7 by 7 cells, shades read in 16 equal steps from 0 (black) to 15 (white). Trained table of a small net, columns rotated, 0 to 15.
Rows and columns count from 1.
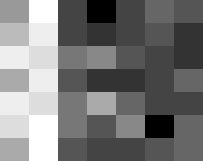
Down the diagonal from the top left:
9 14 7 3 6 0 6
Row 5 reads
14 13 7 10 6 4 4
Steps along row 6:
up down down up down up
